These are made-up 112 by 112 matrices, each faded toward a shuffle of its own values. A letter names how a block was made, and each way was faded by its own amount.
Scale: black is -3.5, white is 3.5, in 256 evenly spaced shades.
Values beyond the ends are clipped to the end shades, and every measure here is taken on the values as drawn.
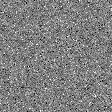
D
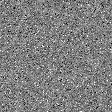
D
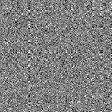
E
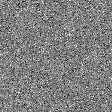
D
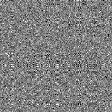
E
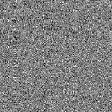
E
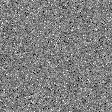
D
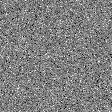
D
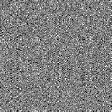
E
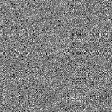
E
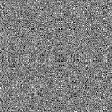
E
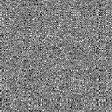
E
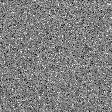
D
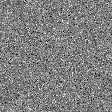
D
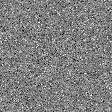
D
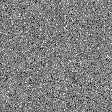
D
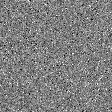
D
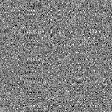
E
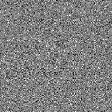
E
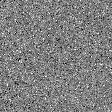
D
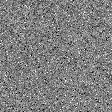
D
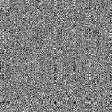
E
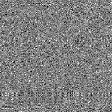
E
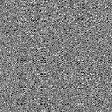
E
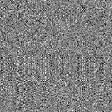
E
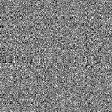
E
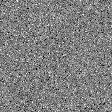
D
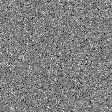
D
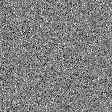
D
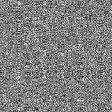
E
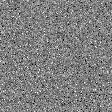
D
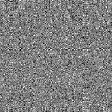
E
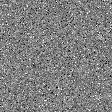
D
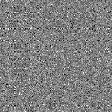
E
